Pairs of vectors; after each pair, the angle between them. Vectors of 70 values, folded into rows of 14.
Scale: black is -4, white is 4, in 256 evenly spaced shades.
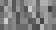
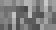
partly aligned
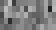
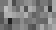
nearly parallel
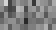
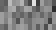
partly opposed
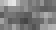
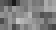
nearly opposite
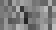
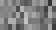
nearly opposite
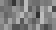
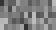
orthogonal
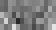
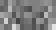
nearly parallel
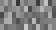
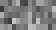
partly opposed
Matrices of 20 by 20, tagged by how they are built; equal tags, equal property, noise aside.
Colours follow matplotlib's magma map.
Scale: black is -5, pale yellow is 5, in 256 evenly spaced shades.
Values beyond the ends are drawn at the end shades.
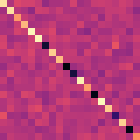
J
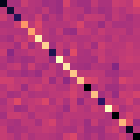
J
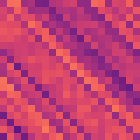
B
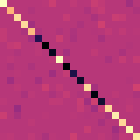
J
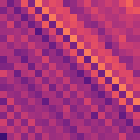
B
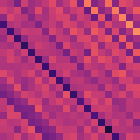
B
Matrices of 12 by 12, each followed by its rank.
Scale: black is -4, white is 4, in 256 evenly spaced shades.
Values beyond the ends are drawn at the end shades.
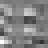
two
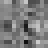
two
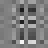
one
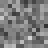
full rank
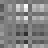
one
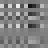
one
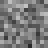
full rank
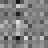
two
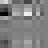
one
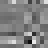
two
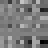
two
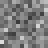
full rank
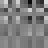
one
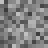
full rank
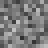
full rank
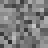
full rank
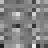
two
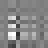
one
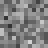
full rank
